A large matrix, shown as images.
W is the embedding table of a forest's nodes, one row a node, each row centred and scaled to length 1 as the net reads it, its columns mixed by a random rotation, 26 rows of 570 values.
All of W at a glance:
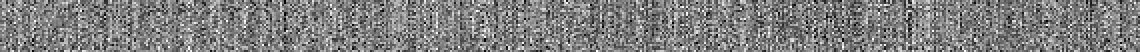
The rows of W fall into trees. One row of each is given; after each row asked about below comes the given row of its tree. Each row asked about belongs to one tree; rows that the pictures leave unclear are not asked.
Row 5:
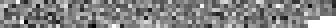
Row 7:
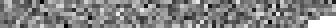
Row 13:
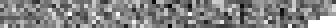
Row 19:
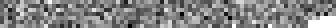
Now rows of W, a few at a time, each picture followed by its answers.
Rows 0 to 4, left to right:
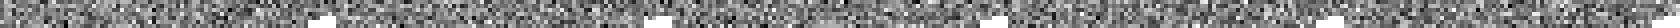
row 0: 7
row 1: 7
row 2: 5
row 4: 13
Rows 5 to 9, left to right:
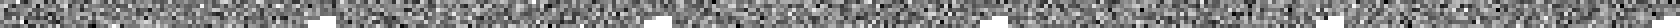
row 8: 13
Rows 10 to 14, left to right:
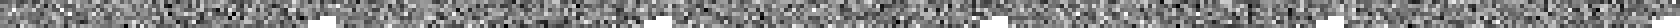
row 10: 13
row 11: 13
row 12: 7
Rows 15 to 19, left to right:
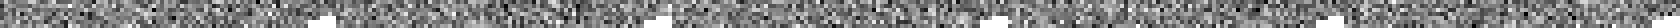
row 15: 7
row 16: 13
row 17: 7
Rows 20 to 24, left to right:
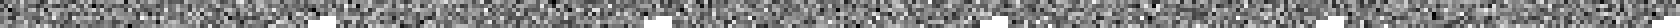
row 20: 19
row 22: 5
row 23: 7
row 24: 7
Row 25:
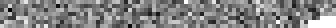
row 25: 19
